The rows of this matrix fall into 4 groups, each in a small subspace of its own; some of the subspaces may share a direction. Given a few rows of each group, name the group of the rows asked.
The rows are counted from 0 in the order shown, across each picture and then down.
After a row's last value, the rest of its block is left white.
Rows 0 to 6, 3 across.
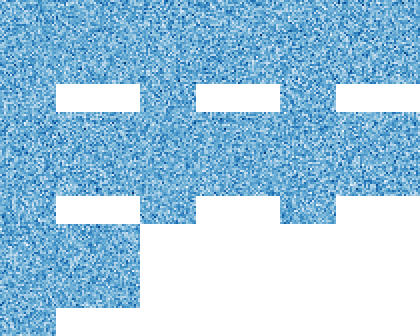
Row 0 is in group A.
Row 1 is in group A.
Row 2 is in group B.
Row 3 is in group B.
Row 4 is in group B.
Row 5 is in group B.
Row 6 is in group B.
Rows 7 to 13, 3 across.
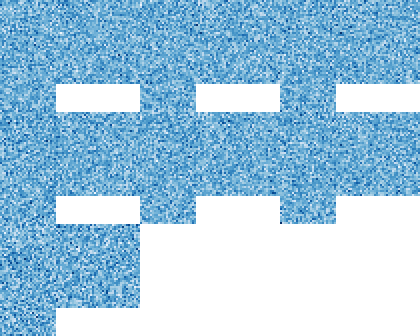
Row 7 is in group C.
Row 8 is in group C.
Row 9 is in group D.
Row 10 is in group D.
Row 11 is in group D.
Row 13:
B
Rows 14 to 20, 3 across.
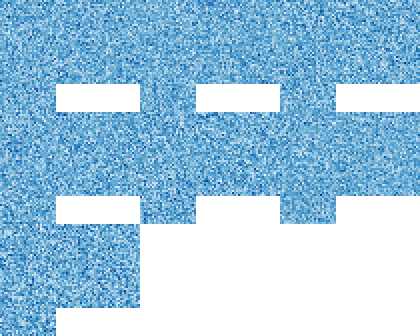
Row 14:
B
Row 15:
B
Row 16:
A
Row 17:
B
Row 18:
A
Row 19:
B
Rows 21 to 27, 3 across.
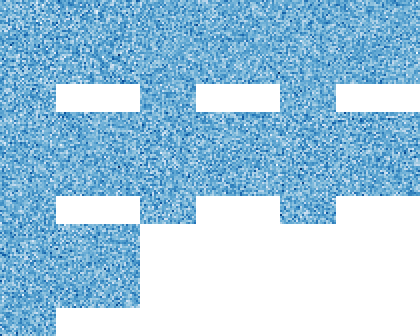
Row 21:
B
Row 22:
C
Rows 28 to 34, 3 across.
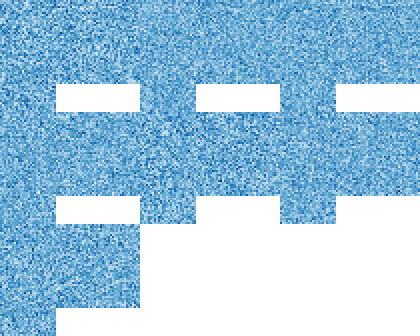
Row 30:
B
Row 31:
A
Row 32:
A
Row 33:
C
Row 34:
B
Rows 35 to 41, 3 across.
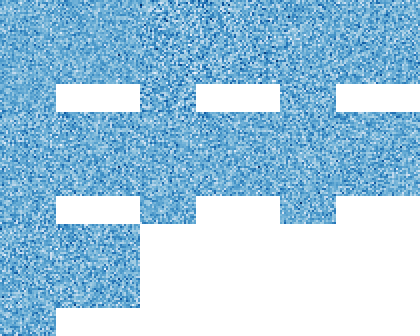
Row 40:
A
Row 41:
C
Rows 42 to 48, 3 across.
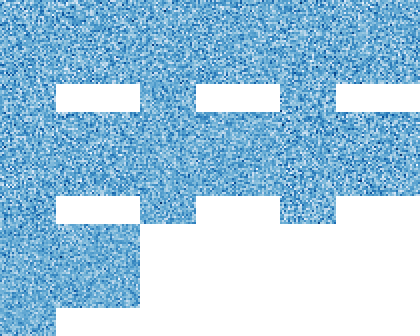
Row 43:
B
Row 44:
C
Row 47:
A
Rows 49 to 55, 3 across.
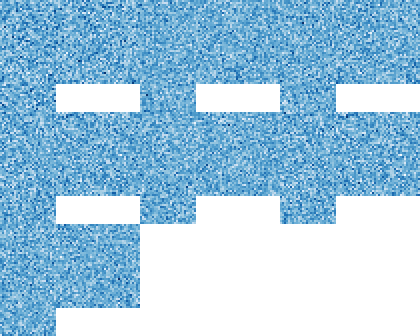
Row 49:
D
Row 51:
B
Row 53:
D
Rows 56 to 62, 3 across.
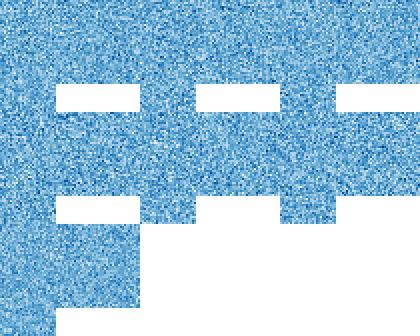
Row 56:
D
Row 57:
B
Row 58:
B
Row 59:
A
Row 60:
D
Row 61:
C
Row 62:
C
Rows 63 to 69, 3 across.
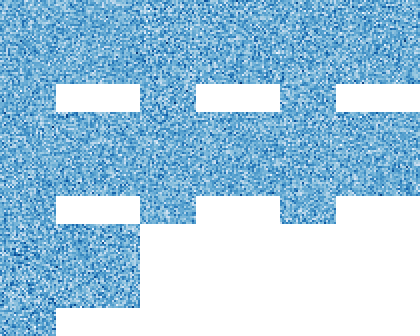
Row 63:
A
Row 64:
D
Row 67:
D
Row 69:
D
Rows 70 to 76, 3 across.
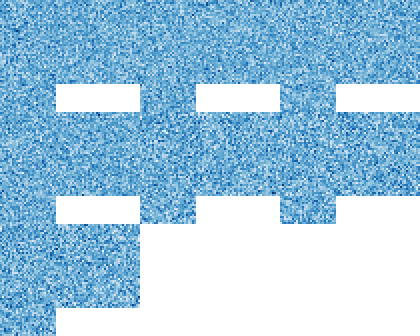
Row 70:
D
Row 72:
C
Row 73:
B
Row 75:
C
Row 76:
C
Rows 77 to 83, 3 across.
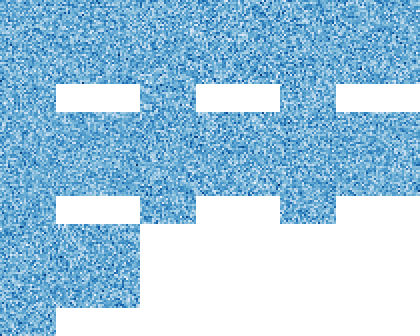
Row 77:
B
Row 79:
A
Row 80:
A
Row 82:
D
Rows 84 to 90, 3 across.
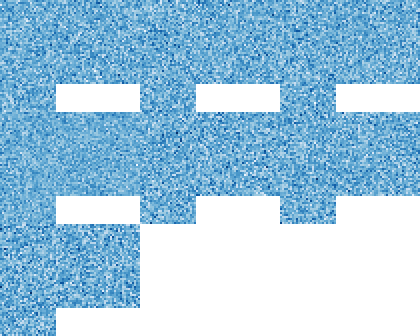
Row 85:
B
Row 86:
D
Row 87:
A
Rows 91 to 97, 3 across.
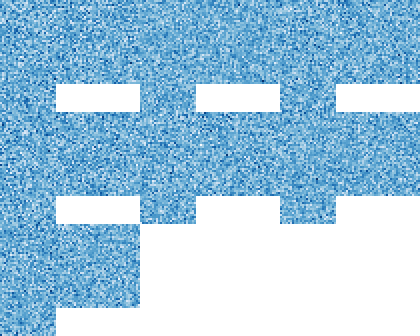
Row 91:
D
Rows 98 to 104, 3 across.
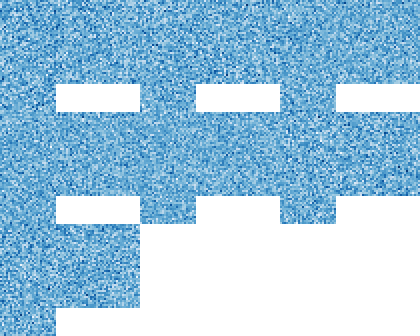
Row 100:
B
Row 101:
B
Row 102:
C
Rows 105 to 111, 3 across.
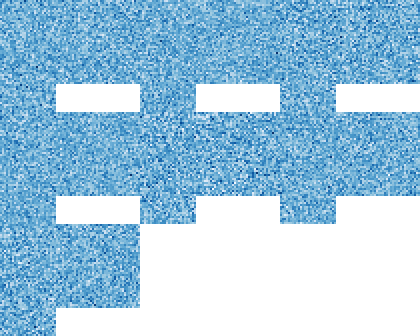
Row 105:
C
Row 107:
D
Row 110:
B
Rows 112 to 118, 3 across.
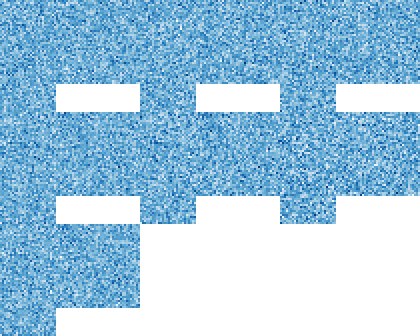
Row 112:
A
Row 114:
C
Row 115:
C
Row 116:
D
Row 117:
D
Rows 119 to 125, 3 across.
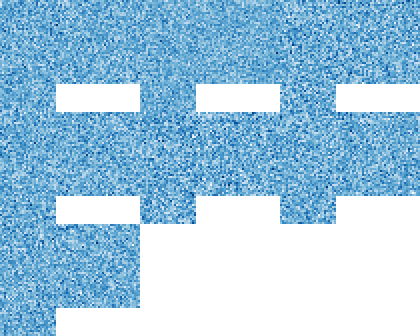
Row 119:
C
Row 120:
A
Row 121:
B
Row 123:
B
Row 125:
A
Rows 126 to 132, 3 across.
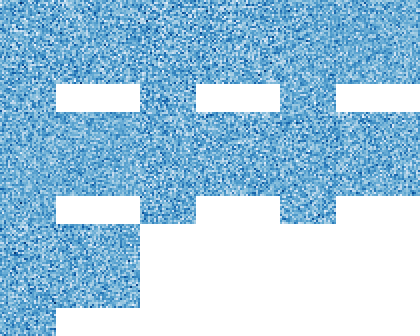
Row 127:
D
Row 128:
D
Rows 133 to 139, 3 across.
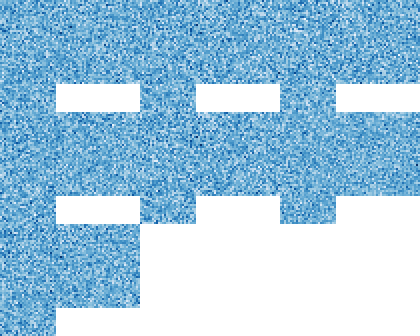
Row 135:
D
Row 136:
D
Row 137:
C
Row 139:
D
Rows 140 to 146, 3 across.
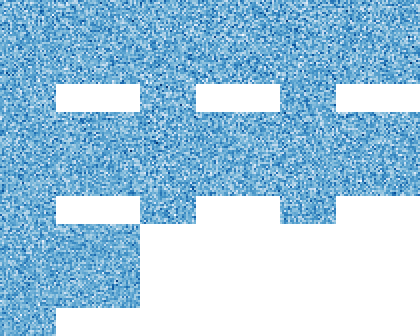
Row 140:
A
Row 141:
C
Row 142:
D
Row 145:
A
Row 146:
A
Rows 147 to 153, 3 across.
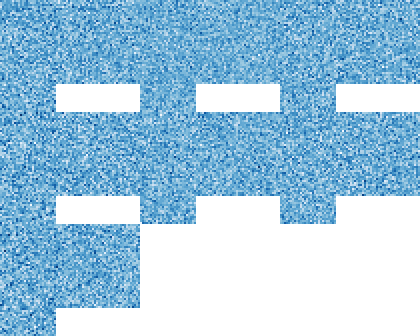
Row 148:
B
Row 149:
B
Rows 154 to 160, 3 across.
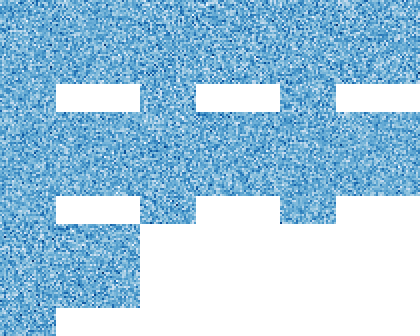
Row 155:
A
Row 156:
C
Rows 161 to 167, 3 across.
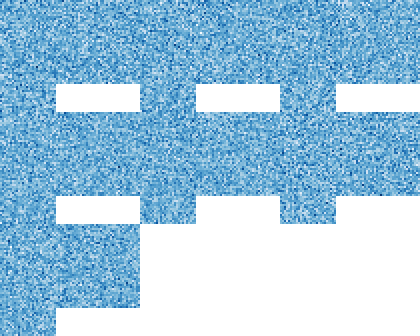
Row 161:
C
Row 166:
D
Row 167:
B
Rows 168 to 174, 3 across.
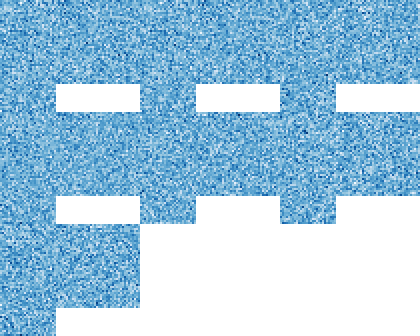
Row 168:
C
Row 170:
B
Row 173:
B
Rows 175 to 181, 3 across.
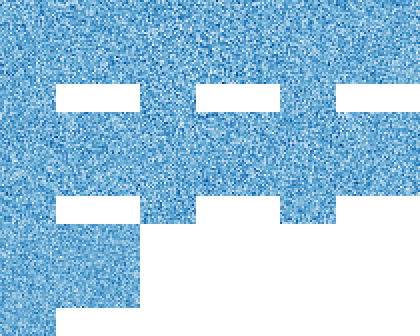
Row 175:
A
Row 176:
B
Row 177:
A
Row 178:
C
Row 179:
A
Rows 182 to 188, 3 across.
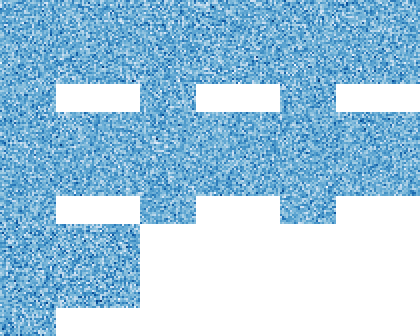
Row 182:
B
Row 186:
D
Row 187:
D
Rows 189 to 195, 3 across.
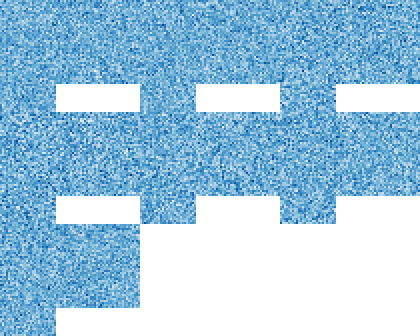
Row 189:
B
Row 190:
A
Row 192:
D
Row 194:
D
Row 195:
A
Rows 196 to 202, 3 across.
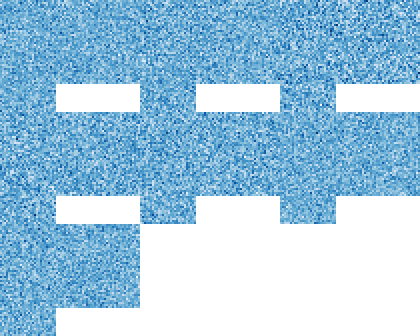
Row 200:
B
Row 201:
B
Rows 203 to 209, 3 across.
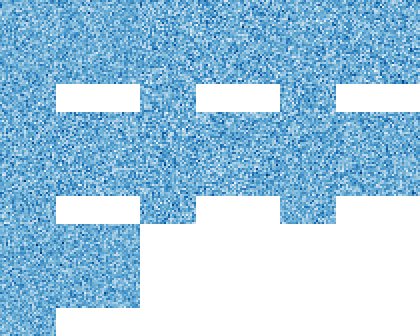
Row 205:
B
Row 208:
B
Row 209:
B
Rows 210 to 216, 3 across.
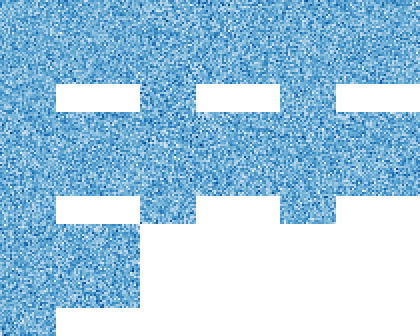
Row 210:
C
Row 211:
B
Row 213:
A
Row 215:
A
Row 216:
B
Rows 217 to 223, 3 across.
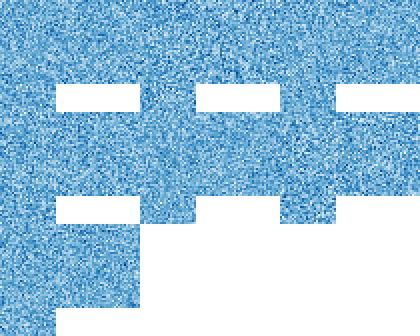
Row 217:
C
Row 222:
D
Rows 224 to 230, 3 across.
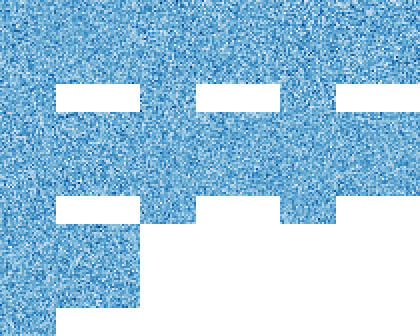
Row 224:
D
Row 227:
A
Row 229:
B
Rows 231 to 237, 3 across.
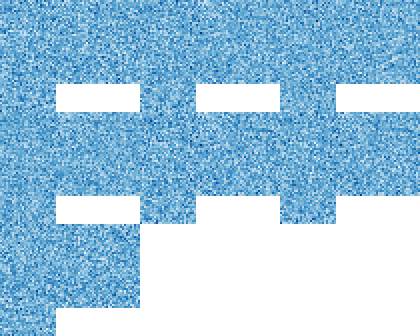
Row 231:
C
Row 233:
B
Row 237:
C
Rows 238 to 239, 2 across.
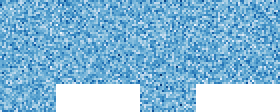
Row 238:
C
